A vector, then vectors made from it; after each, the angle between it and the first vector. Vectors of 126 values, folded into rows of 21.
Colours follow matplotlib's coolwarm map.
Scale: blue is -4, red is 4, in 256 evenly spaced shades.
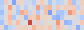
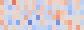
nearly opposite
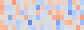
nearly opposite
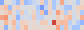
orthogonal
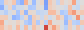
orthogonal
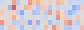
partly opposed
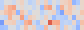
partly aligned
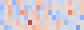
nearly parallel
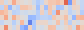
partly opposed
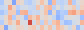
nearly parallel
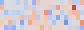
partly aligned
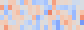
partly opposed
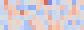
partly aligned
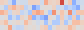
orthogonal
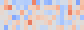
partly aligned
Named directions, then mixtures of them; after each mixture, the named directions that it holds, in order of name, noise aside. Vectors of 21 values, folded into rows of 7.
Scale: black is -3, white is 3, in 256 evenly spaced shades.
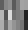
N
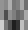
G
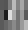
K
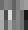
N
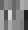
N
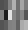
K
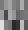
G, N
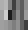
K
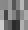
G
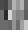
K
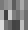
G, N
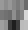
G, N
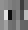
K, N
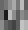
G, K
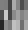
G, N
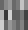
G, N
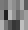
G, K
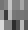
G, N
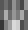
G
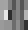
K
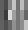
K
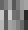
N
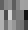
N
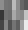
K, N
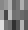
G, N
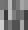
G, N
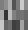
G, N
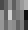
N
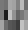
G, K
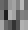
G, K
